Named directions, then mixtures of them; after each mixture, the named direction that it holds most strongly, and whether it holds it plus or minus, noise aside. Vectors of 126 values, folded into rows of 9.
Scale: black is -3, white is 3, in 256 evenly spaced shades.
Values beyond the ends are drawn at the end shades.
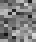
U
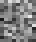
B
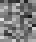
B, minus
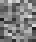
B, plus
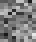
U, plus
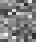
U, minus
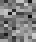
U, plus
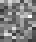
B, plus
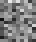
B, plus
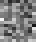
B, minus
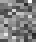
U, minus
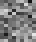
U, plus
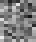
B, minus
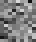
U, plus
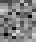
U, plus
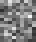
B, plus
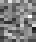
B, plus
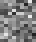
U, minus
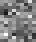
U, minus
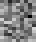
B, minus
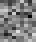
U, plus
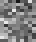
U, minus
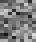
U, plus
